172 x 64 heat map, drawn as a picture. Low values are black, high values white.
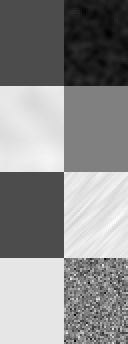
The table splits into 4 rows of 2 panels. Panel 1,1: low, flat. Panel 1,2: very low, blotchy, faint in contrast. Panel 2,1: very high, smooth, faint in contrast. Panel 2,2: middling, flat. Panel 3,1: low, flat. Panel 3,2: very high, slanting up to the right, faint in contrast. Panel 4,1: very high, flat. Panel 4,2: middling, fine-grained, strong in contrast.
